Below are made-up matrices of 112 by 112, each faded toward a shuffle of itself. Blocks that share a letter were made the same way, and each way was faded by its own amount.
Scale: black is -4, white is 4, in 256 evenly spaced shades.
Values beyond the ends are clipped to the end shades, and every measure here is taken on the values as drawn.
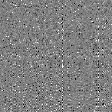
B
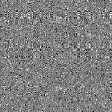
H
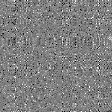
B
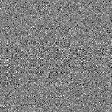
H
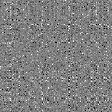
B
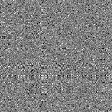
H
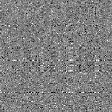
H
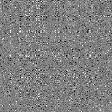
B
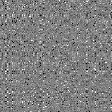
B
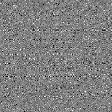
H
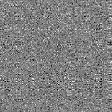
H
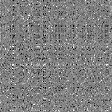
B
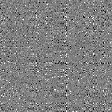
B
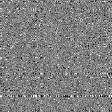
H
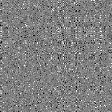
B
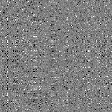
B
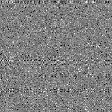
H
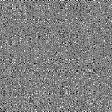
H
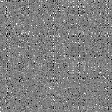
B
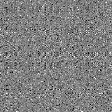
H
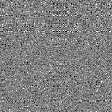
H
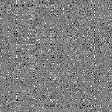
B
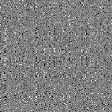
B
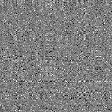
H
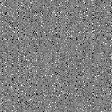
B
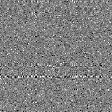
H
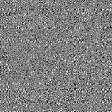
H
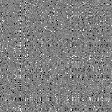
B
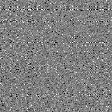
H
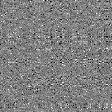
H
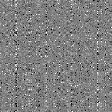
B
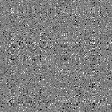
B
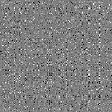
B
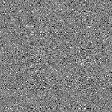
H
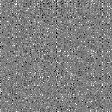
B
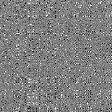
B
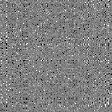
B
